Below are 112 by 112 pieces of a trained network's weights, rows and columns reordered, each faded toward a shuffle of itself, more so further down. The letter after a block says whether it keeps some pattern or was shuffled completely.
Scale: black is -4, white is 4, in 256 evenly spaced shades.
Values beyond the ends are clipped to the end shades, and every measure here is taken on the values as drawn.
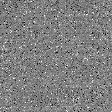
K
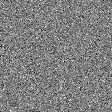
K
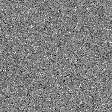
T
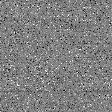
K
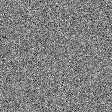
T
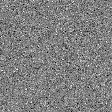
K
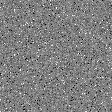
T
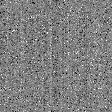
K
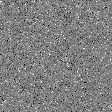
T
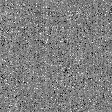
K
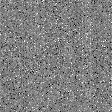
K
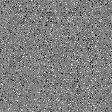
K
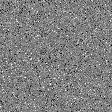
T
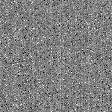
K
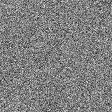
K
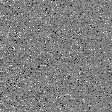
K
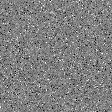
T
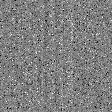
K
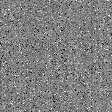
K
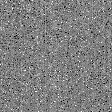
K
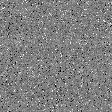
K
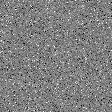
T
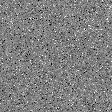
T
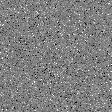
T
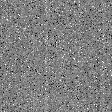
K
